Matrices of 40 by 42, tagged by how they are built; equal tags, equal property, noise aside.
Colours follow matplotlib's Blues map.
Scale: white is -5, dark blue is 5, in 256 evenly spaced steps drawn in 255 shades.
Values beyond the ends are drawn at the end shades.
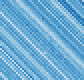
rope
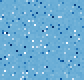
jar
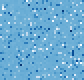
jar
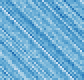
rope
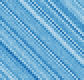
rope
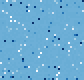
jar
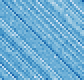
rope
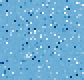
jar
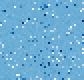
jar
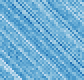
rope
